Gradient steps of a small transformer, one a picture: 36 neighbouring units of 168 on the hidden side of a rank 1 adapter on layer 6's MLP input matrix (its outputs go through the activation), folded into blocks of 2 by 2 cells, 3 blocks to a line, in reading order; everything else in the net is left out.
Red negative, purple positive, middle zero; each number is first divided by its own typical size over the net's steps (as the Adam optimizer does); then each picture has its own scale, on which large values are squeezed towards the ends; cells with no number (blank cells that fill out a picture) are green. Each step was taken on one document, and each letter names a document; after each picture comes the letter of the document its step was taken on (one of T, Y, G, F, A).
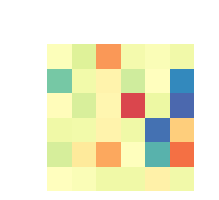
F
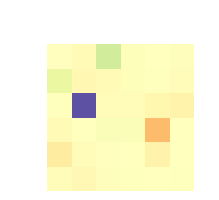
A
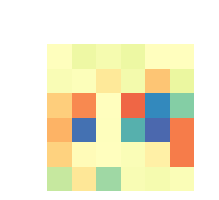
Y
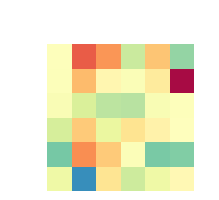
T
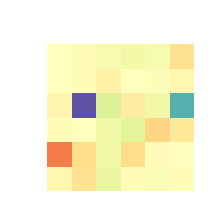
A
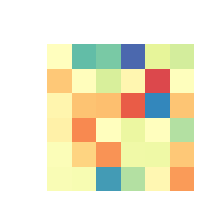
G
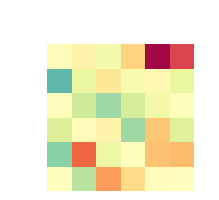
T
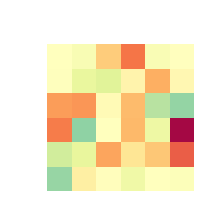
Y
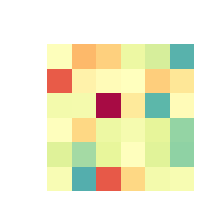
T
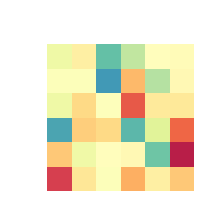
Y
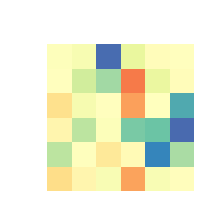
Y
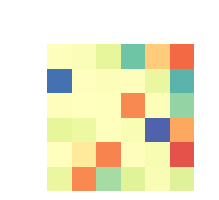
F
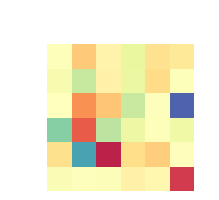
G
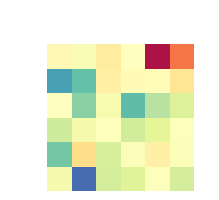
T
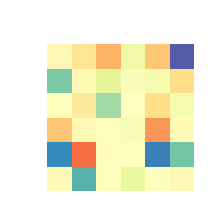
T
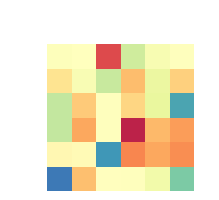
Y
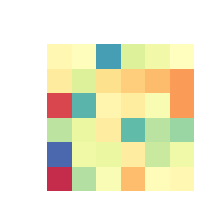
Y
